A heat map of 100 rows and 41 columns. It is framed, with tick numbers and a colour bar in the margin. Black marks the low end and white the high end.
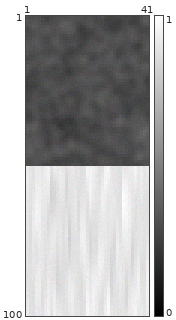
It is made of 2 by 1 panels. Panel 1,1: low, blotchy, faint in contrast. Panel 2,1: very high, streaked downward, faint in contrast.
